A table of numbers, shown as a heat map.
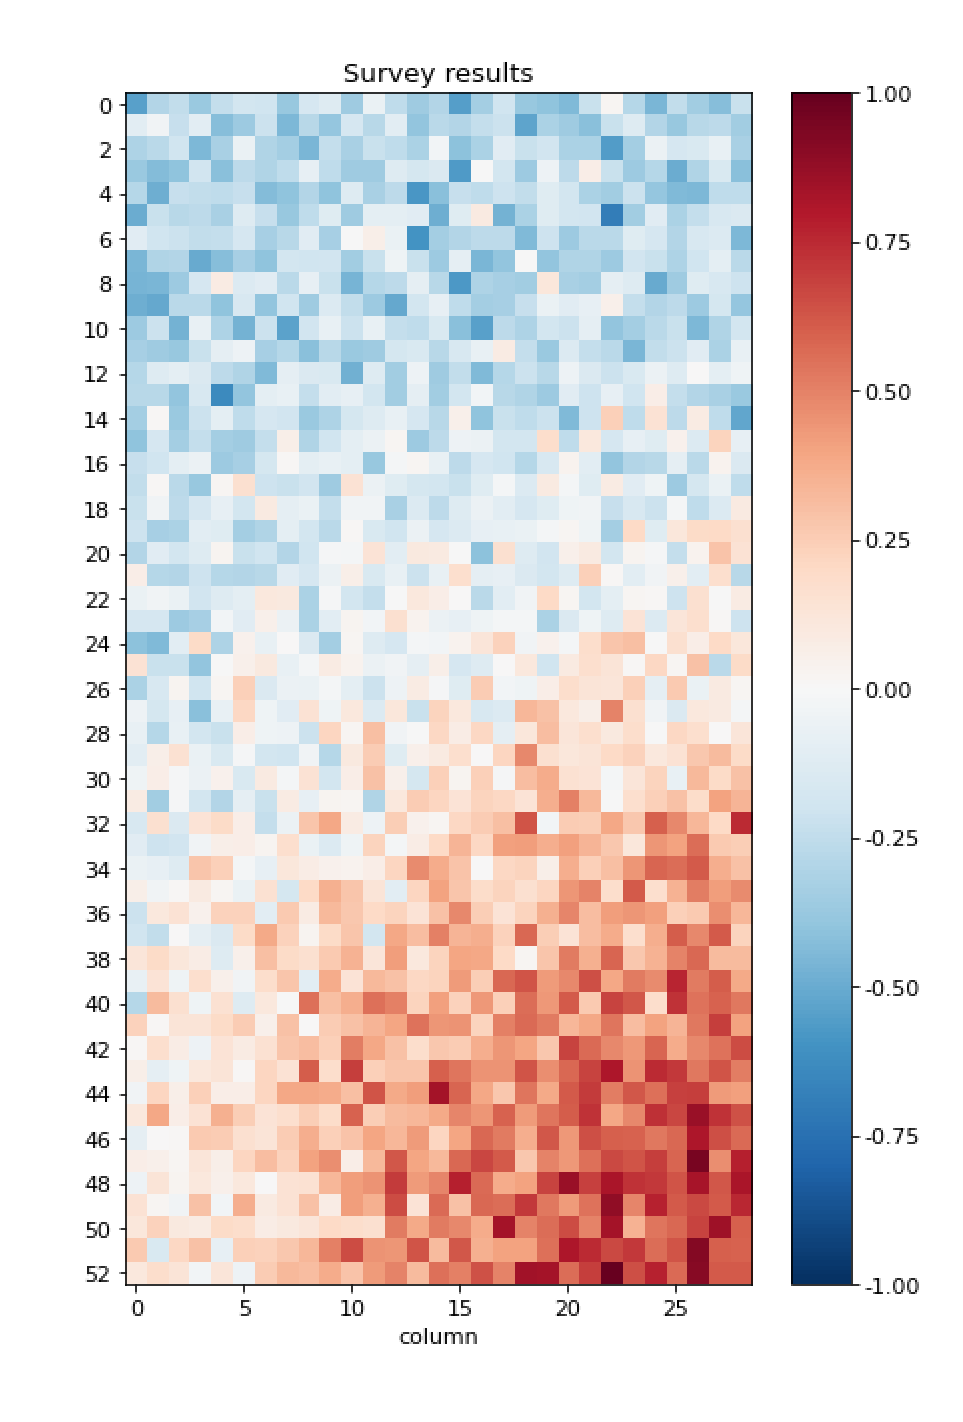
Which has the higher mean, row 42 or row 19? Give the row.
42
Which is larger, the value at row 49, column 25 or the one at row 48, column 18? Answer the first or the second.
the first
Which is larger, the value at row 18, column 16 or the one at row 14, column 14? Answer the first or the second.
the first
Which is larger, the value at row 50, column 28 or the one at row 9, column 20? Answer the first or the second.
the first
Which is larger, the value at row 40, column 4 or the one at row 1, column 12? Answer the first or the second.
the first
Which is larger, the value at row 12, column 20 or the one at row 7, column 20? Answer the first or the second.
the first
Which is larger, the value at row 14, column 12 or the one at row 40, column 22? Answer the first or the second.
the second
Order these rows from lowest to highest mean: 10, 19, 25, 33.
10, 19, 25, 33
